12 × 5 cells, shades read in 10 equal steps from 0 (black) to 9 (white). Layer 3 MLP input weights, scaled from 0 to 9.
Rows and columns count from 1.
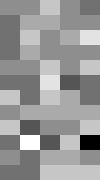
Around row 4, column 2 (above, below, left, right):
7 5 4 5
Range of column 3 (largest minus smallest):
5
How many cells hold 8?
2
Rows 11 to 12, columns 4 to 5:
6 5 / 7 7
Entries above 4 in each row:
4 4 4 4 5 1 3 5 4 2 4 3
